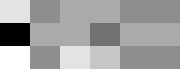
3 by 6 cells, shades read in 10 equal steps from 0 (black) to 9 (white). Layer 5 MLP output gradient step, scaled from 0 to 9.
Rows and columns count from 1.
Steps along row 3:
down up down down same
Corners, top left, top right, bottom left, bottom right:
8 5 9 5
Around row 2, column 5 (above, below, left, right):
5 5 4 6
